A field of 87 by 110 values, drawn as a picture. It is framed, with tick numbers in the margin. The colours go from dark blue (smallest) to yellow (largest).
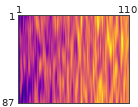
Slope: up to the right. Grain: streaks running down. Ninth with the lowest average: bottom left.
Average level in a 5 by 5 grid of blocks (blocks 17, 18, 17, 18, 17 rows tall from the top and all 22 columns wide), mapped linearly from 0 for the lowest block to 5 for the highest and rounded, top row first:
12344 | 11335 | 12334 | 02344 | 02344
